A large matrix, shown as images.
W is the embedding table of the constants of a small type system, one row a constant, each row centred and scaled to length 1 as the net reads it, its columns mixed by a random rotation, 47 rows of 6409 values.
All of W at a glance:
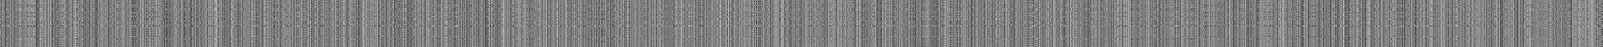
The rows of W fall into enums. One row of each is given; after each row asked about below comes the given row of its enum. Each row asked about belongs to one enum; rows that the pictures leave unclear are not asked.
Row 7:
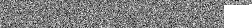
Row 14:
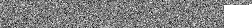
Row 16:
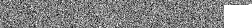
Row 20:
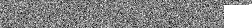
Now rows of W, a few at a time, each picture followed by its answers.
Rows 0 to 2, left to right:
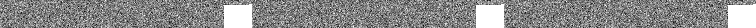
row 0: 20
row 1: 7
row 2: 20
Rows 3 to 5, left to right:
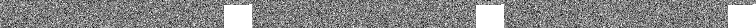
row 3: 14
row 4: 7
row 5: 16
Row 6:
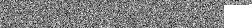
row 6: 7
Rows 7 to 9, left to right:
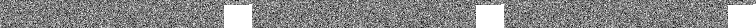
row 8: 20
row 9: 20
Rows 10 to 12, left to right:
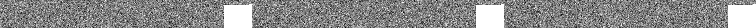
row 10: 20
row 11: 14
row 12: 16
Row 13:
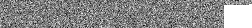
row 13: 7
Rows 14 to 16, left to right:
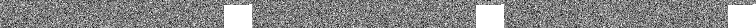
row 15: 7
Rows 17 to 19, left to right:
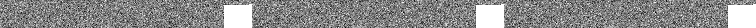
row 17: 20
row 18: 14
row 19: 14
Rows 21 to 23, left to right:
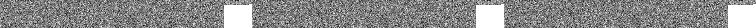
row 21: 7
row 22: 7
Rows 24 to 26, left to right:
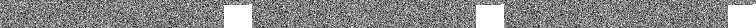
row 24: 20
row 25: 16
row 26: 16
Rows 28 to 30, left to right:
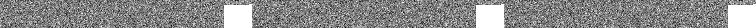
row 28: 7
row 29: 14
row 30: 7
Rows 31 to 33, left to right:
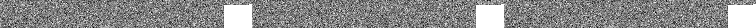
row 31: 14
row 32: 7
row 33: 14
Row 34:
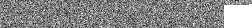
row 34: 7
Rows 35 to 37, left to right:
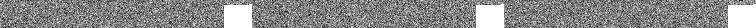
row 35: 14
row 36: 16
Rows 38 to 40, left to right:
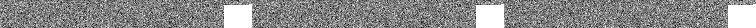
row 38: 20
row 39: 20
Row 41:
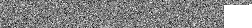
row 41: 14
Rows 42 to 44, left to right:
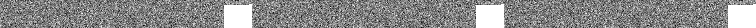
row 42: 7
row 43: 20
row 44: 7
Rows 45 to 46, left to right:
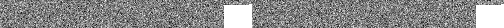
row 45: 20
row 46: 7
